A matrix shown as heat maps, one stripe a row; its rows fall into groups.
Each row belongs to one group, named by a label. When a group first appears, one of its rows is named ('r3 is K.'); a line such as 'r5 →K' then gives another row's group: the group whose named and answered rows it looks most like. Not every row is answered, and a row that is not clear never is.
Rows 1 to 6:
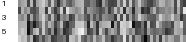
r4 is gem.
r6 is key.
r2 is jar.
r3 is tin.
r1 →tin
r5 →gem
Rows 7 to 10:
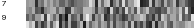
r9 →jar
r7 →gem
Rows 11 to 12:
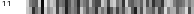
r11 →tin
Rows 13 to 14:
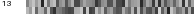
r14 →key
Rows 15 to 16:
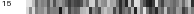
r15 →gem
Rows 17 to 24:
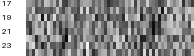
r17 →tin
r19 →tin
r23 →key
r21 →jar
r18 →key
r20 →jar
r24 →jar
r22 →gem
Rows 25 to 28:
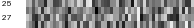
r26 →tin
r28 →tin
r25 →jar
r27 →gem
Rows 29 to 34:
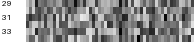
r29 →gem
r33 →gem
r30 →key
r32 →jar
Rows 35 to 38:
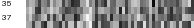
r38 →jar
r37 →gem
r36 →gem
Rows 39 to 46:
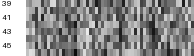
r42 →gem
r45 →key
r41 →tin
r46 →gem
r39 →tin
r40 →key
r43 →key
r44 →jar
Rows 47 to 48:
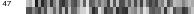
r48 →jar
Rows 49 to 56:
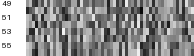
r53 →jar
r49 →tin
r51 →tin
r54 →jar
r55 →gem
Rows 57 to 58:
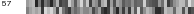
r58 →tin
